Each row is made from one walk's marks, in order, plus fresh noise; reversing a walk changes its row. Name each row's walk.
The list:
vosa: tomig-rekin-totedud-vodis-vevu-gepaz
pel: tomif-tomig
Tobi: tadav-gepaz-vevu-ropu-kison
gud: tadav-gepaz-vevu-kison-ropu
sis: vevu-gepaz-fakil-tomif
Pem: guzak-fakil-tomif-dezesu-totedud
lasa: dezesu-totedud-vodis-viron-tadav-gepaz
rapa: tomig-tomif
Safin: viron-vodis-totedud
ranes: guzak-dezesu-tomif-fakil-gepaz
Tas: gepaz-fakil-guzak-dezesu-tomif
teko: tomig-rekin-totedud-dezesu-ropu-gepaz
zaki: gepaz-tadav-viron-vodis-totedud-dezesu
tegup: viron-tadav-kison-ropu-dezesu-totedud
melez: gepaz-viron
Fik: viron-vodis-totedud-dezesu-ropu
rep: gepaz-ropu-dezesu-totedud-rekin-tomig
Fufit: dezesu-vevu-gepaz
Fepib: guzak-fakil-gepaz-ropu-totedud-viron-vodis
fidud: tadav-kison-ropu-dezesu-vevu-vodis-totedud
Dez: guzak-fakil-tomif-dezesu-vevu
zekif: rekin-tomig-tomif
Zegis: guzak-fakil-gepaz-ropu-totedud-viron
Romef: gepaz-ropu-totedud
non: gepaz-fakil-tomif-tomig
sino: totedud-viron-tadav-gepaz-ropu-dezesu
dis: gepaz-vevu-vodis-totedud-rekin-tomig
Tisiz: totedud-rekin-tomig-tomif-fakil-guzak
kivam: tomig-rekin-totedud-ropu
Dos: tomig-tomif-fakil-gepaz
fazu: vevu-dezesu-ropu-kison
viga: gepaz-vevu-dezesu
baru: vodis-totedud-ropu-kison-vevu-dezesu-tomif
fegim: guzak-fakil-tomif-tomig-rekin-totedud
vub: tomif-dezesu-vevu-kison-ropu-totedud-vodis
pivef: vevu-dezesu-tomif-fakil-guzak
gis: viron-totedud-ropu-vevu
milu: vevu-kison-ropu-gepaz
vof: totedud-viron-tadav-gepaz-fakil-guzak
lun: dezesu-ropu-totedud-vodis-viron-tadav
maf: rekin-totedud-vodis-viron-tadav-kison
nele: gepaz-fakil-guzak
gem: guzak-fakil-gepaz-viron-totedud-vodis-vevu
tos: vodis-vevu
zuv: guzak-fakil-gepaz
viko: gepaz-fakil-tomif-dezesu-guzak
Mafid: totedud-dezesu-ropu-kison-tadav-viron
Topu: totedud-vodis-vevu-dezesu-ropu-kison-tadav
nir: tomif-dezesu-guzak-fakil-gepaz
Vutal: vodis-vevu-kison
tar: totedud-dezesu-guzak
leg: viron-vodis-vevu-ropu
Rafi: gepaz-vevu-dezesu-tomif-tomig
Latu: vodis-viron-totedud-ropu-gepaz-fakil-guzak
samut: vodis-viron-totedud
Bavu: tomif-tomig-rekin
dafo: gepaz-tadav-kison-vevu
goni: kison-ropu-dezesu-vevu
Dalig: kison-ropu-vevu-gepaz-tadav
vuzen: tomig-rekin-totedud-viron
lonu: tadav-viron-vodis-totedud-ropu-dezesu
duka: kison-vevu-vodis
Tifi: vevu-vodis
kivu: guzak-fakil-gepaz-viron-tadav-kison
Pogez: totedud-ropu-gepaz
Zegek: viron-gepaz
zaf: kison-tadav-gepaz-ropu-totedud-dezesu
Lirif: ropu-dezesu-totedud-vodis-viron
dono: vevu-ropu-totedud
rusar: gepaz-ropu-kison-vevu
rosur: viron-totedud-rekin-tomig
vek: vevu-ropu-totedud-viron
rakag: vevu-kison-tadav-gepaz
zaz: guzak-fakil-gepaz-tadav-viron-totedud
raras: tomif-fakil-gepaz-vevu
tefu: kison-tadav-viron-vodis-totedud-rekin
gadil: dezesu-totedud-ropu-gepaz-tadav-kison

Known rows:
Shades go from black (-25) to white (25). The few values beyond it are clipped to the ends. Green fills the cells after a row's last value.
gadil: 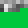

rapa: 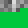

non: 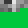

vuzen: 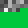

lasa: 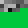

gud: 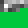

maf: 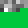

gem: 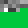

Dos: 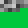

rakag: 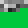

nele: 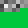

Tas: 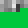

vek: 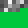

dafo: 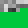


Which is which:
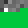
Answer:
Safin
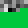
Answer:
vosa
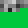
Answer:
lonu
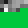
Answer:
fegim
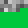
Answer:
Pem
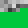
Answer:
Dez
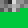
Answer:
pel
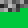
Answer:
melez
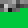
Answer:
Pogez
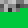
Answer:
zaf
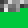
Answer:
dono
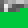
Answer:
Tobi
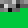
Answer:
teko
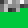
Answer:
gis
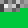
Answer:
vof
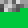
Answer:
kivu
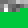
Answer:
Vutal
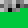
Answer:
viga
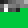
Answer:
tefu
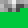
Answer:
baru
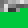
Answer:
rusar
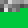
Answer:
tegup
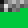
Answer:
kivam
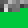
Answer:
Romef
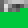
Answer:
fazu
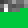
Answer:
vub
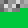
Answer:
pivef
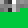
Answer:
Rafi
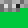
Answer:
viko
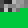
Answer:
rosur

